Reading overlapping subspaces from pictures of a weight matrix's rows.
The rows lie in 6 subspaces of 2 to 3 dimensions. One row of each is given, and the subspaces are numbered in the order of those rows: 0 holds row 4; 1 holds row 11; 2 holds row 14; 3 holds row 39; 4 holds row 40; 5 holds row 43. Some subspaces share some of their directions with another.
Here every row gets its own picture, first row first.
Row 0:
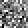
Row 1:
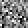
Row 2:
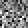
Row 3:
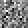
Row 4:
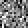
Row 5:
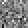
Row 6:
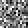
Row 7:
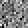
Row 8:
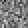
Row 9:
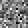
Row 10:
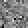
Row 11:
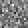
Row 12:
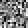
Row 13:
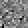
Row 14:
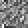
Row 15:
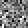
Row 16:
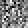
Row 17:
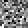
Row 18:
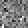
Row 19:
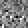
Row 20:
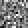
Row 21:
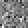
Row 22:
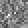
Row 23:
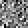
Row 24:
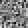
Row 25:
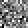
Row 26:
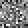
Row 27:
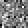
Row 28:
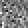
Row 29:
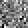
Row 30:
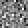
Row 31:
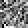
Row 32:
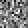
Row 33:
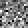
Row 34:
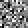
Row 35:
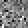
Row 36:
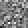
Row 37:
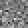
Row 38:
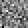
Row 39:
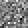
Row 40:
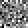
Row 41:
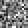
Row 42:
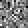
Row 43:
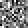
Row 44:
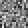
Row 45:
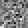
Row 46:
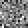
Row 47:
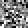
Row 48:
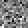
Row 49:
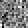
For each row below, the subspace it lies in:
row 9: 4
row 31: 2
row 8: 5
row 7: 1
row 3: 4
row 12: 3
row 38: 1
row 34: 5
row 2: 2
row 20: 0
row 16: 4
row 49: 0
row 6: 4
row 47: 3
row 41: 0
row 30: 3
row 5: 5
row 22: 1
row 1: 1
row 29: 1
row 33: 2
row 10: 3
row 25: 4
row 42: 5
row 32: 5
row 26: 4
